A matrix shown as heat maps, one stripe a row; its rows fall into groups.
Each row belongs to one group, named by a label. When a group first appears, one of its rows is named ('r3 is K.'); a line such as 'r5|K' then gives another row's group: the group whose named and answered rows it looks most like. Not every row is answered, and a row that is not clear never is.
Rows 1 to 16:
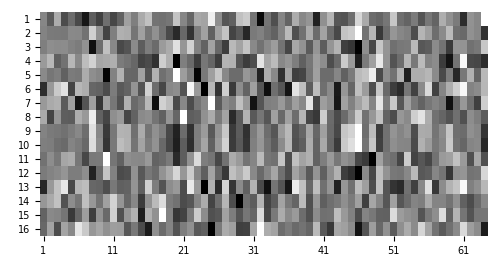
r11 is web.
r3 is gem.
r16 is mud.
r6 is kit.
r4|mud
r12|gem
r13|kit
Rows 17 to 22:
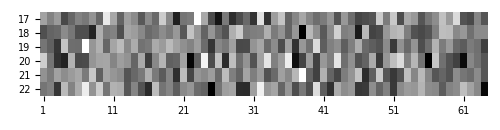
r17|web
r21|web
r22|mud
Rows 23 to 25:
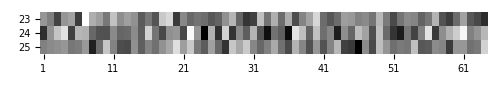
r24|kit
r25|gem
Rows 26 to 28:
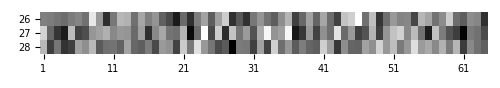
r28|web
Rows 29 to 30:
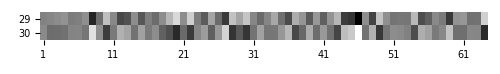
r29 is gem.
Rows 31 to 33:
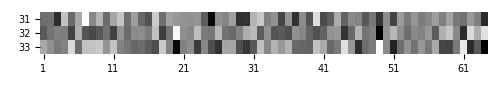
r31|mud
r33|mud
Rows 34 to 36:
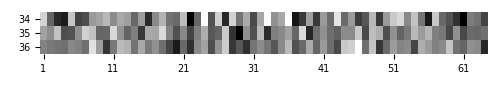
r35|web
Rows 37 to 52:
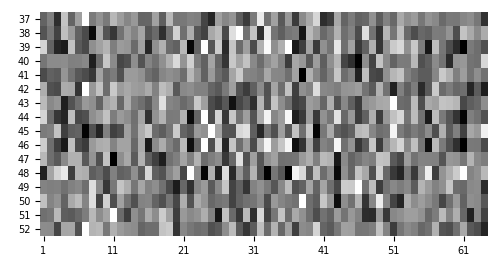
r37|mud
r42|mud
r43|web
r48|kit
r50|web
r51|web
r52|mud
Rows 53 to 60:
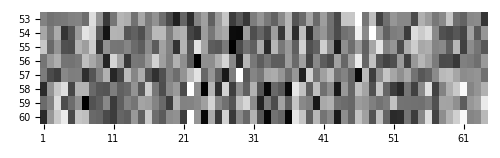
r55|web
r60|kit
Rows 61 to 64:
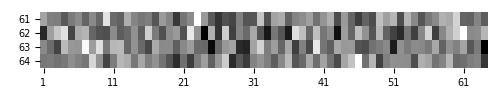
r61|web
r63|mud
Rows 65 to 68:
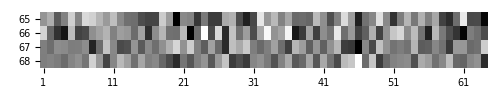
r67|gem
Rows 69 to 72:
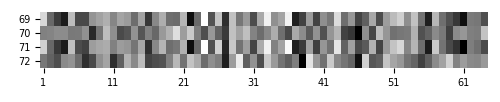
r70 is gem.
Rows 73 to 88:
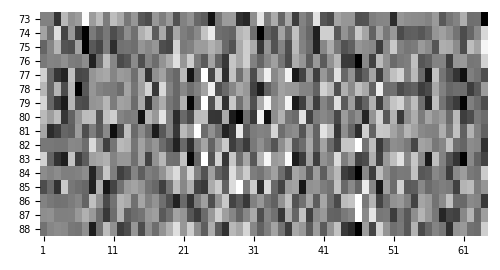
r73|mud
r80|web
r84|gem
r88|gem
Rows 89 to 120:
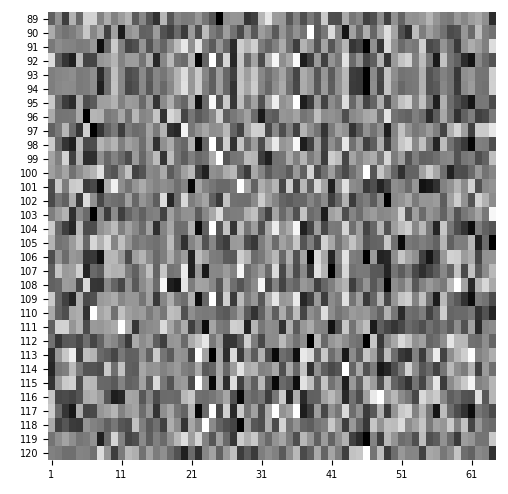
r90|web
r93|gem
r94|gem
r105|mud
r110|mud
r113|kit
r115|kit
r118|web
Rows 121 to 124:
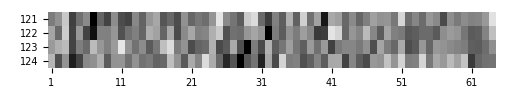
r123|web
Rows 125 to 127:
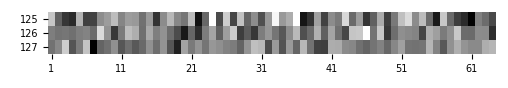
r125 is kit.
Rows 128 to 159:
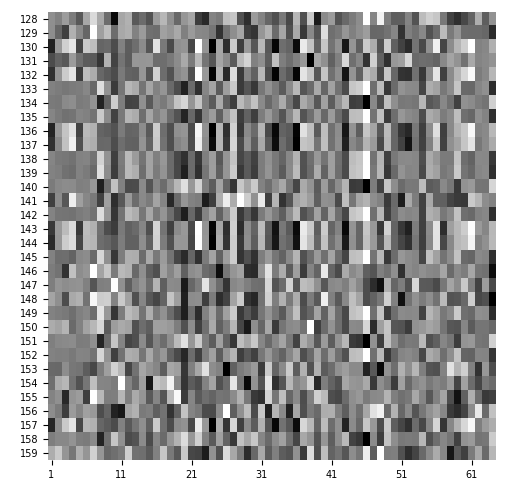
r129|mud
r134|gem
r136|kit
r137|kit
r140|gem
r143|kit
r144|kit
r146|mud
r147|web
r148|mud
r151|gem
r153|web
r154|web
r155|mud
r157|kit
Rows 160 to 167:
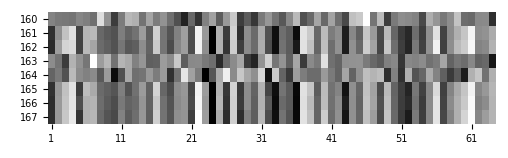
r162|kit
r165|kit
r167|kit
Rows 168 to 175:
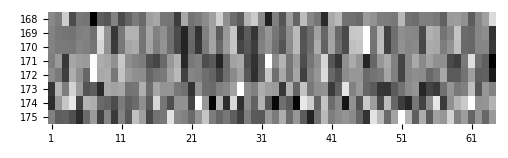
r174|kit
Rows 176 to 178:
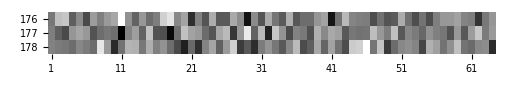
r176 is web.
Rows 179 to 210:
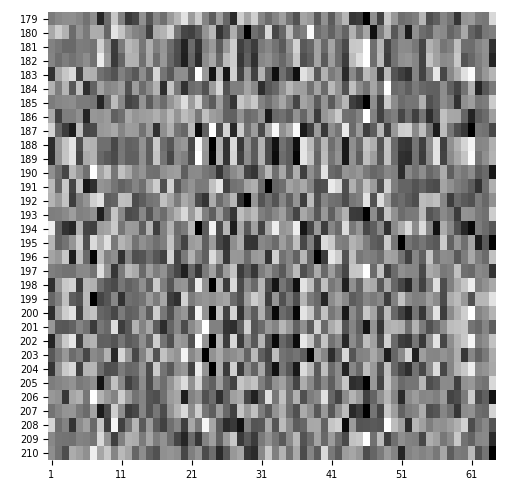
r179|gem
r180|web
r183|kit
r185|gem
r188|kit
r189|kit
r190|mud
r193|gem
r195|mud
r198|kit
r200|kit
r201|web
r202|kit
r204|kit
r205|gem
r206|mud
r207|gem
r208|web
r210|mud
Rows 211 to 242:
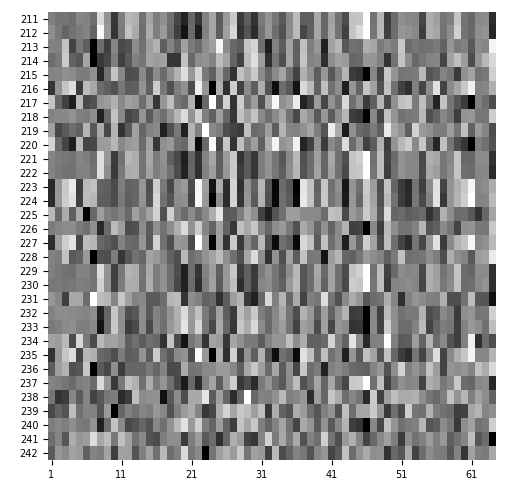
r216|kit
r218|gem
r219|web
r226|gem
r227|kit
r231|mud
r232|gem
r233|gem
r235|kit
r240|gem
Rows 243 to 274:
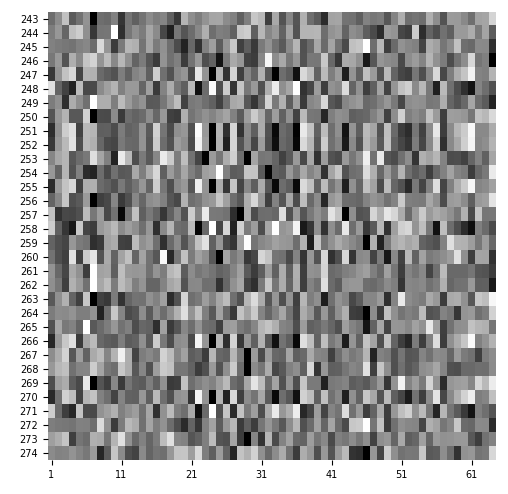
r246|mud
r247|kit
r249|mud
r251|kit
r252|kit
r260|mud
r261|mud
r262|mud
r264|gem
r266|kit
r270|kit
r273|web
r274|gem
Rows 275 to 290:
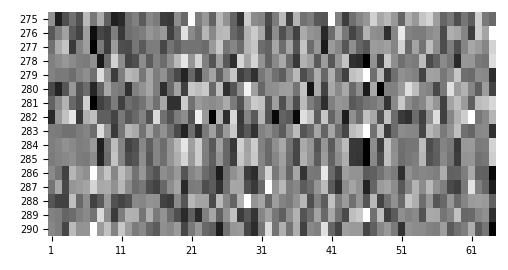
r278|gem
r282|kit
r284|gem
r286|mud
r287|mud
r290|mud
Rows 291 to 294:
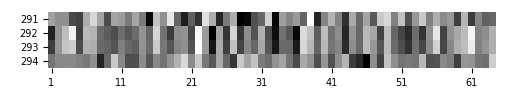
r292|kit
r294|gem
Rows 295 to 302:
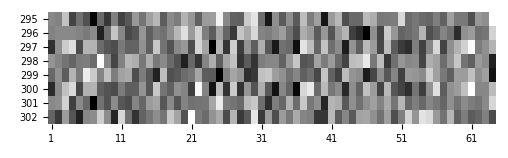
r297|kit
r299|mud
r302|web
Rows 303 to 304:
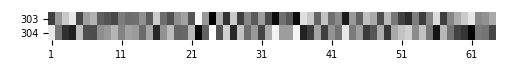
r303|kit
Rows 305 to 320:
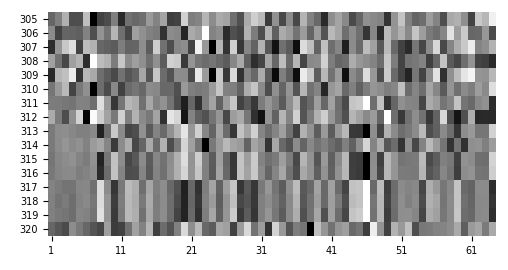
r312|mud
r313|gem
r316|gem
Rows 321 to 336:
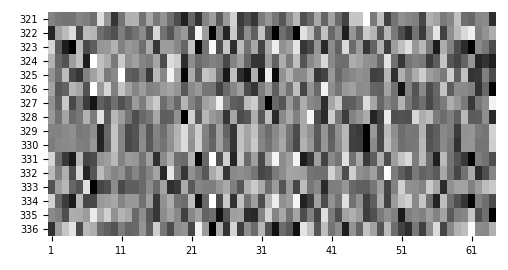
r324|mud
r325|web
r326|mud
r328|web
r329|gem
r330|gem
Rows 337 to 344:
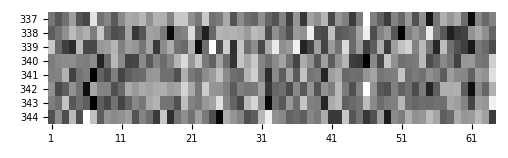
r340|gem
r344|mud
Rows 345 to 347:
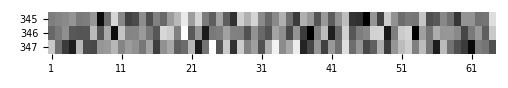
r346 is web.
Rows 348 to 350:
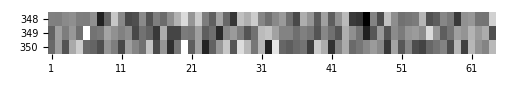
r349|mud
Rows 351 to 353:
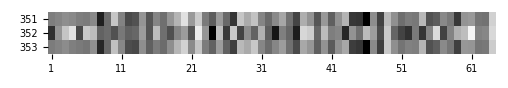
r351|gem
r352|kit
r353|gem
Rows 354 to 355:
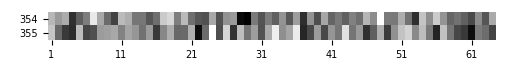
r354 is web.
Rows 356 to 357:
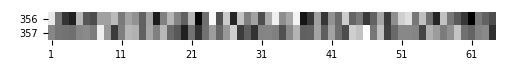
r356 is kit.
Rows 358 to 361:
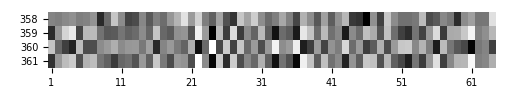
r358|gem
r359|kit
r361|kit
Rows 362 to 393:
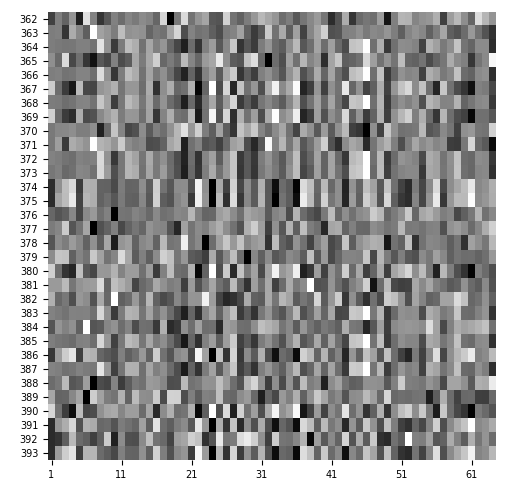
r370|gem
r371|mud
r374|kit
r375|kit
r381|web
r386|kit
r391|kit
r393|kit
